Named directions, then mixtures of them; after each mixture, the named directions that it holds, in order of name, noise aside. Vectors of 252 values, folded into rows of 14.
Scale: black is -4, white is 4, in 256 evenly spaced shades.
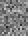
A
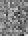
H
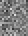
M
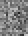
H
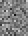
M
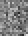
H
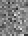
H, M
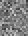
M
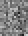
H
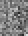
H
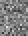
A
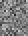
M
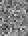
A, M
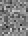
A, M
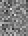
M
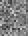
A, M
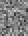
A, H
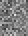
M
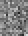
H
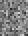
H, M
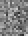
H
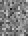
H, M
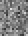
H, M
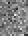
H, M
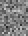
A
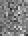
A, H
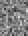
A, H
